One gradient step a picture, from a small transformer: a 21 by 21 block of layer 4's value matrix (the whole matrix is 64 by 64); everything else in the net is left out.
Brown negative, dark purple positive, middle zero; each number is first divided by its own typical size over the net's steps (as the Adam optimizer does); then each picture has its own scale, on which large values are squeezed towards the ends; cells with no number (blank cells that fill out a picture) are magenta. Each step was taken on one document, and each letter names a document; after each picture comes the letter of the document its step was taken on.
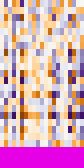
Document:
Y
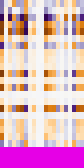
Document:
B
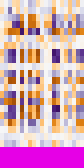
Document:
Y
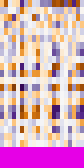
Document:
Y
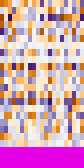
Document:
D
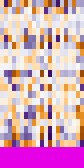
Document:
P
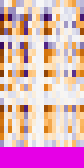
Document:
B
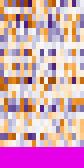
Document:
D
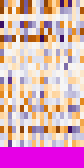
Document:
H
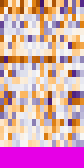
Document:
D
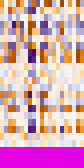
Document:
D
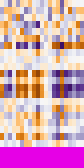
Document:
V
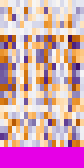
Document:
P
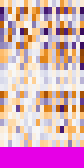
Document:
H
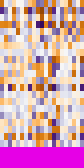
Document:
Y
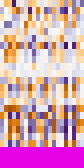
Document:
P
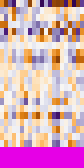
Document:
Y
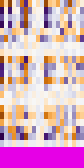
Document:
B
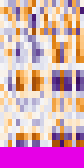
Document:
V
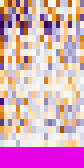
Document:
B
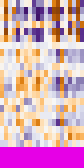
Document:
V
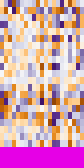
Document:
Y
